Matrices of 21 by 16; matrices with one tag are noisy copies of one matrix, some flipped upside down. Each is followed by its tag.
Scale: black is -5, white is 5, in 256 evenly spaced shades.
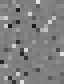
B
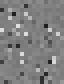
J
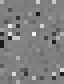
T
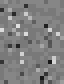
J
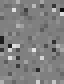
T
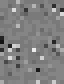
T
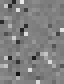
B
